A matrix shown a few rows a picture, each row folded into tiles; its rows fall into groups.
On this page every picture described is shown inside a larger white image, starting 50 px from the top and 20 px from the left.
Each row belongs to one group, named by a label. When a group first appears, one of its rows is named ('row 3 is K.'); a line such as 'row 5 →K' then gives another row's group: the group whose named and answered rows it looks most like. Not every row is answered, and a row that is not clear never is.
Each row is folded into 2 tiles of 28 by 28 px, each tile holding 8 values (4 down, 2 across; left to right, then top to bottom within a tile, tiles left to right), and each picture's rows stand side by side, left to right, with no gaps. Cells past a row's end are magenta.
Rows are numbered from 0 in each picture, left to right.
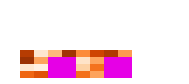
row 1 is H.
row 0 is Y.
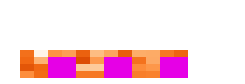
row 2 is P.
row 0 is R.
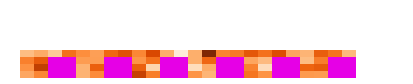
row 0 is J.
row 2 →H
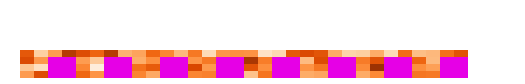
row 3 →R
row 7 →P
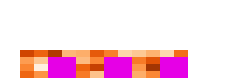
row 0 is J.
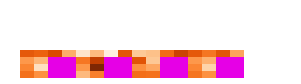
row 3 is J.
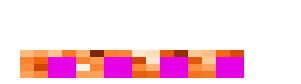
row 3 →P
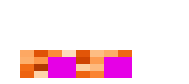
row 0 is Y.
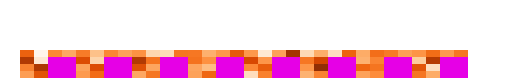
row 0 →R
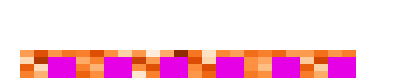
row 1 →H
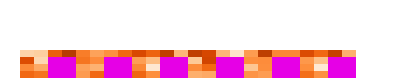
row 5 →J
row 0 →P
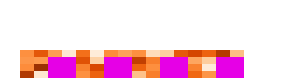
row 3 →J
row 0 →Y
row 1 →R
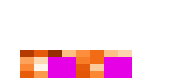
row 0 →J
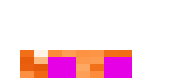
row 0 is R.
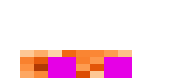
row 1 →Y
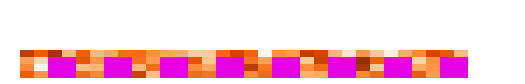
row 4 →R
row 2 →Y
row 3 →P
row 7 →H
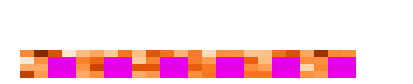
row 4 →P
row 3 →R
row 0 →H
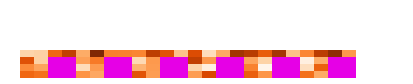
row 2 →H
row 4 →J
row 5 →H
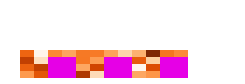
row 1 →Y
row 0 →R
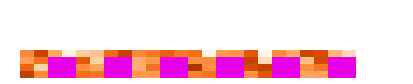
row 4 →R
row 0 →H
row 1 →P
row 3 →R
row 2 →H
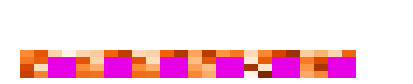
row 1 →P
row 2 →P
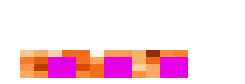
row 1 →R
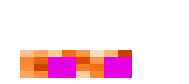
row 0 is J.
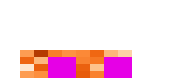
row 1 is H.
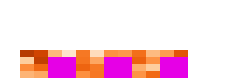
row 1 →R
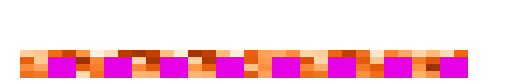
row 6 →R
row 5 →P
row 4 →Y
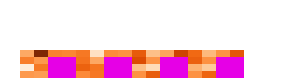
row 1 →R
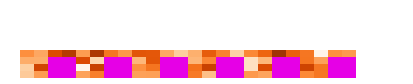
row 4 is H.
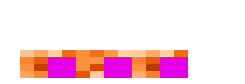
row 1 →Y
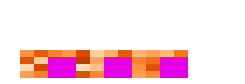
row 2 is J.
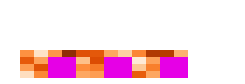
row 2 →H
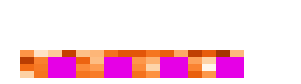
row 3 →J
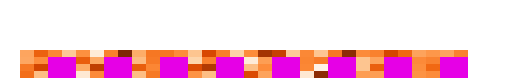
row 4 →H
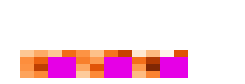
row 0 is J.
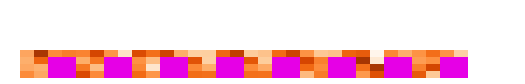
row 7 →Y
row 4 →P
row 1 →H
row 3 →P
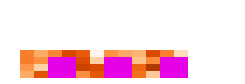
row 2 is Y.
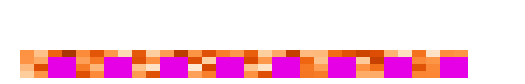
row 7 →R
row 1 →H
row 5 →P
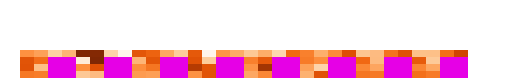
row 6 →P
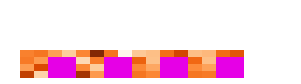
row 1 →H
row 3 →P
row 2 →P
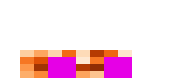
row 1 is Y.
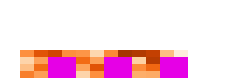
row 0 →H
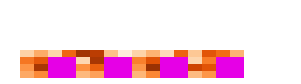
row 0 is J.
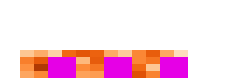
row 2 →H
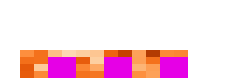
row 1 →P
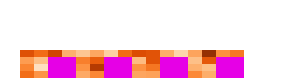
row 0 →J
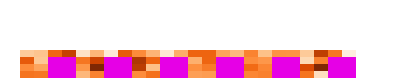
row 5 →Y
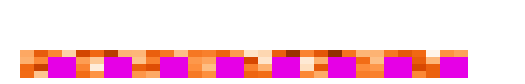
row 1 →J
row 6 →P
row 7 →R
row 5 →H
